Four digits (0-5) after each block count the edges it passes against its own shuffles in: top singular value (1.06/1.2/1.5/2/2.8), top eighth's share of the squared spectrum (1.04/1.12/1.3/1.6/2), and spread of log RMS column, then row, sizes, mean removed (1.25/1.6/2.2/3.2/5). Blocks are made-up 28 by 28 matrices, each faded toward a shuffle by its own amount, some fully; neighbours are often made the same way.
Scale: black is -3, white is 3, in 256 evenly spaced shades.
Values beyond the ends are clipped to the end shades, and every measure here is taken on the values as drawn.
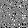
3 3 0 1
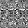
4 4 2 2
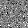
0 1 0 0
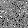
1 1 0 0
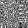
3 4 2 1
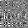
3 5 2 2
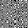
3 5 3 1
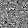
0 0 0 0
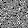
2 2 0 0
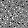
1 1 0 0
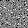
0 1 0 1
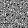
0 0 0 0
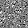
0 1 1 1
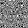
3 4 1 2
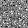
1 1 0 0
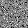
0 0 0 0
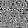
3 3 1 1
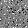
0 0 0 0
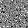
0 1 0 0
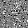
2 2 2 0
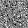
0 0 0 0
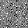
2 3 1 0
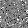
1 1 0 0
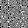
3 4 2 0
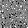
2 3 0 0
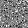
0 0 0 0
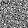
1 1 0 0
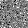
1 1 0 0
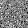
1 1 0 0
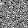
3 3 1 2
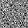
3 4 1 1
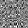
3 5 2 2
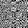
3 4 2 2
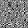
3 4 1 2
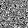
1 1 0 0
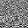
3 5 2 2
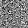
2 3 0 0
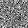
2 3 0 1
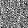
2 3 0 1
